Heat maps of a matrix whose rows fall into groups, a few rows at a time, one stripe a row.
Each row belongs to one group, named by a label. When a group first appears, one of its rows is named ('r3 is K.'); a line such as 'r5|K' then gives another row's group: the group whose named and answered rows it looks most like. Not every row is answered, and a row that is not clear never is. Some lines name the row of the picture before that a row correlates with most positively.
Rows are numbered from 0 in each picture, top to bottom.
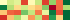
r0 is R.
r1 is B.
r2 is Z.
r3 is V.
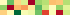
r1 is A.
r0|B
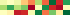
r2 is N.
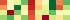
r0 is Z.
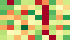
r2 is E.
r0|E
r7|B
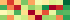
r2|V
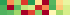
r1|E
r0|E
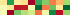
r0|B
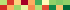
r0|A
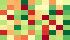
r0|B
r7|N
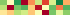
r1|Z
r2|V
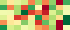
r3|N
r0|R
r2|V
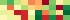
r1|Z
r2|N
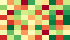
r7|Z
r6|N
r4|Z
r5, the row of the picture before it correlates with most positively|3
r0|E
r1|N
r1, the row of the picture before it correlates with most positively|2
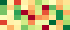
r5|R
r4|Z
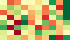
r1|R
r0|Z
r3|V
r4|B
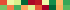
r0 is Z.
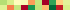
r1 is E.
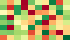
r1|A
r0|E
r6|B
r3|B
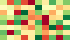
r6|A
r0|A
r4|A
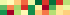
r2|E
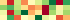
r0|Z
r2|V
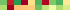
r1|A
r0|A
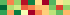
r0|E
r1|R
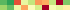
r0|R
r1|N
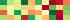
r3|E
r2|Z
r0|B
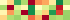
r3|V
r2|E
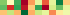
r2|B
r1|A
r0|A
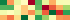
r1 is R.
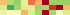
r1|B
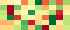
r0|N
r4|Z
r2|E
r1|A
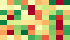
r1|B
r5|Z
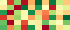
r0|A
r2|E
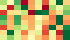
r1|V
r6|R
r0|A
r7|R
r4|A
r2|B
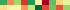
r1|N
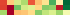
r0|Z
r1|Z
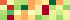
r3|A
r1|V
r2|N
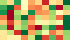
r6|B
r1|R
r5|Z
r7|N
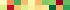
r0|Z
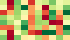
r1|V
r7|A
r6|Z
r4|B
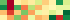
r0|A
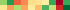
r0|R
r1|Z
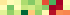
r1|B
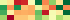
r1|A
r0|N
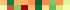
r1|A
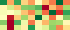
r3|B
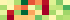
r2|V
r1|N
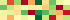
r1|R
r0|A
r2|B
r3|B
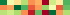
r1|Z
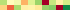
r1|Z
